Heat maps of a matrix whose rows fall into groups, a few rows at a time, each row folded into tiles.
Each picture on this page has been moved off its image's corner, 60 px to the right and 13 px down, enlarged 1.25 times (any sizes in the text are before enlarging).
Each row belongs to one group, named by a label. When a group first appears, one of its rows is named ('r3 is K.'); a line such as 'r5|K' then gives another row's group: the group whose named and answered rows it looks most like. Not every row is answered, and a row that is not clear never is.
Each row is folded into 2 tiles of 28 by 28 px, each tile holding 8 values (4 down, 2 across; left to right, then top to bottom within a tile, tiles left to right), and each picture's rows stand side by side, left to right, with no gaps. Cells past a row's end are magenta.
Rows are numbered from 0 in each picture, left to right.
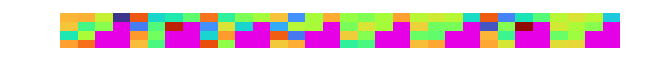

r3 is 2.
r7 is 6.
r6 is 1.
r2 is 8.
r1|1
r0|6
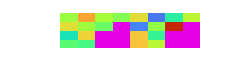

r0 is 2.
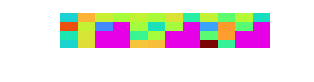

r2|8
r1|6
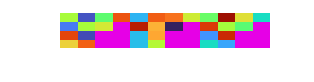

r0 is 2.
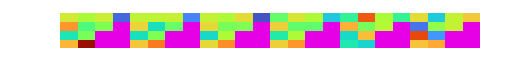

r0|6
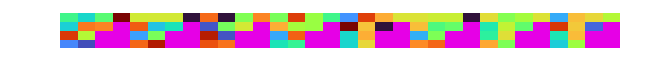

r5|6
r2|2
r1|6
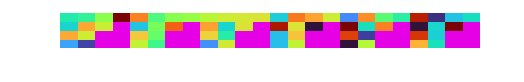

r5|1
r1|1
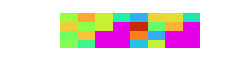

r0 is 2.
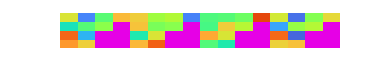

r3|2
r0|2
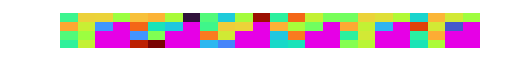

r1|6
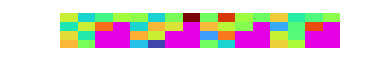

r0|1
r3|1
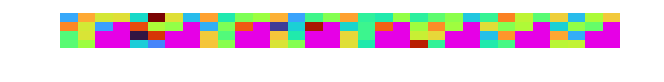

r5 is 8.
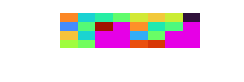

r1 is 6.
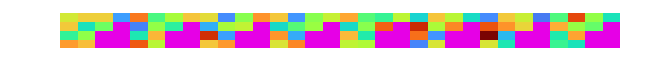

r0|6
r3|2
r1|8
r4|1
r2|2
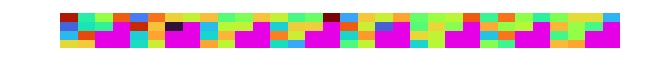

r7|6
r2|8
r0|8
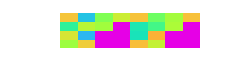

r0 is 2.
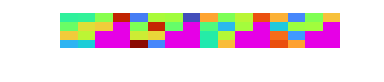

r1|8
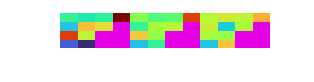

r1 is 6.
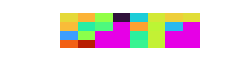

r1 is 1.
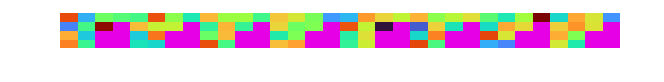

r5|8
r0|1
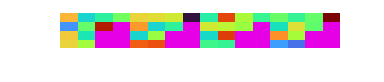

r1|6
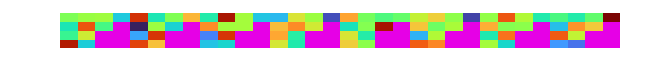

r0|8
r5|6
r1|8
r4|1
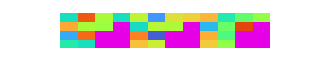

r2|1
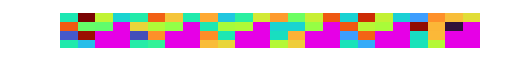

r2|2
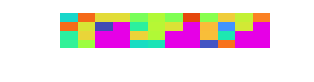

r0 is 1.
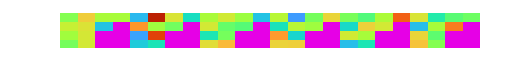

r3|2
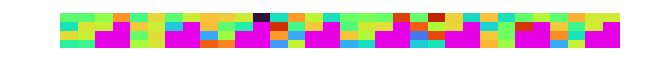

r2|6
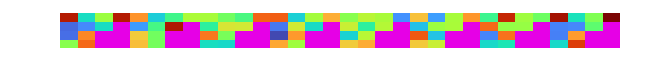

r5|2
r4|6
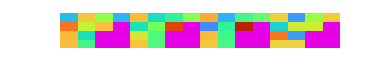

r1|1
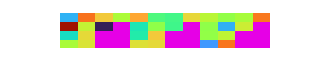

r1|8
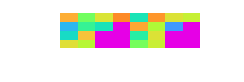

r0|8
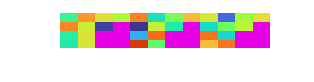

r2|2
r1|8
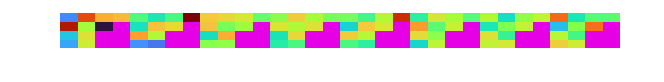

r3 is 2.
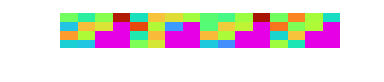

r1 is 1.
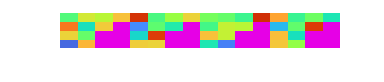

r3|1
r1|8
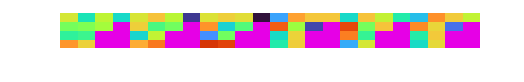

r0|6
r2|6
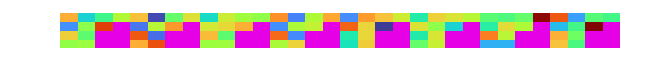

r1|2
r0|1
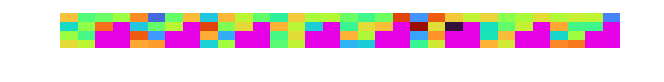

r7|6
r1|2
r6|8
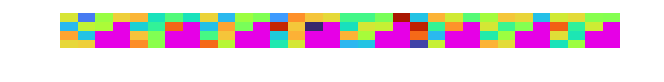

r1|1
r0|2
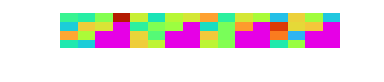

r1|2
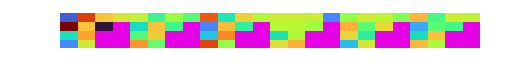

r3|6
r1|8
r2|8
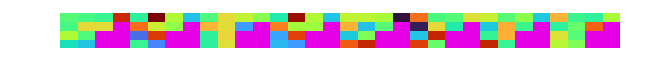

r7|1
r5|8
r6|8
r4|6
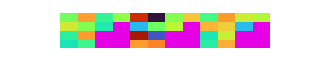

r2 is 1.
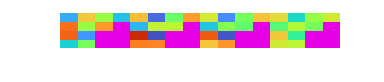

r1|2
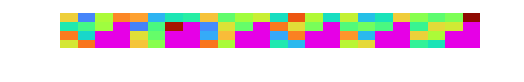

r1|1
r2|8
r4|2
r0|2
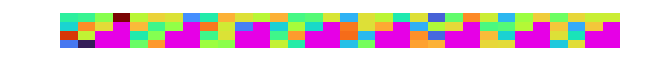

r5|2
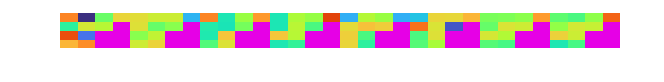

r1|6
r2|8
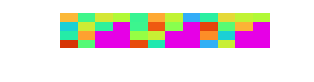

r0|8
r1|8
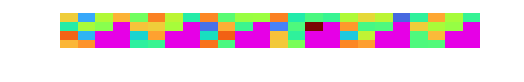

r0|2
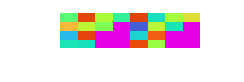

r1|8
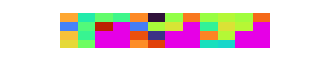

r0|1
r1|2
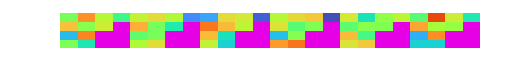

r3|6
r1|6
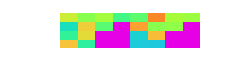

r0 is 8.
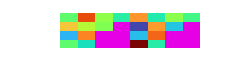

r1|8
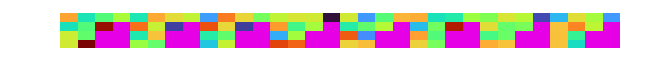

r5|1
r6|6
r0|1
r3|6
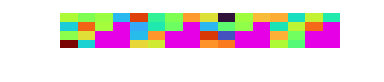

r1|8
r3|1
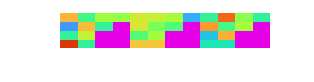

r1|6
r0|8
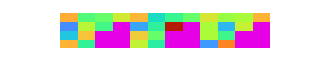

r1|1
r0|8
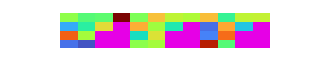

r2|8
